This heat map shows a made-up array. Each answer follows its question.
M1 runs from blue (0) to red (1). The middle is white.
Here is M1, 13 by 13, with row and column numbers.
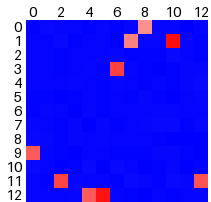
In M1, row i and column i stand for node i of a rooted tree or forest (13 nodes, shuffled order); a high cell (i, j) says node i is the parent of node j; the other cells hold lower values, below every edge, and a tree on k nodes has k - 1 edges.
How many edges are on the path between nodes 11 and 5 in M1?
2
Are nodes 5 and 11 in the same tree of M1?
yes
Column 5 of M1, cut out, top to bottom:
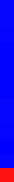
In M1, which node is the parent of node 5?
12
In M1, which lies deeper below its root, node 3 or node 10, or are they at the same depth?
node 10
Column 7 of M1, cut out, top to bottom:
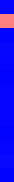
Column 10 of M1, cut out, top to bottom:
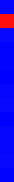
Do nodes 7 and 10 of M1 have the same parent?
yes
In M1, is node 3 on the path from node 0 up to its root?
no
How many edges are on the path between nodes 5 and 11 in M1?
2
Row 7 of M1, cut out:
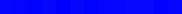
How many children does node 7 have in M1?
0
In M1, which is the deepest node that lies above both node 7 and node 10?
1
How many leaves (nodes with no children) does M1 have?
7
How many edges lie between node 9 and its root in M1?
0
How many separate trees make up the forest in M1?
4
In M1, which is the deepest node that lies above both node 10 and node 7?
1
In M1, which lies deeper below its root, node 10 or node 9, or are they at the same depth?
node 10
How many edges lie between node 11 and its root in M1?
0
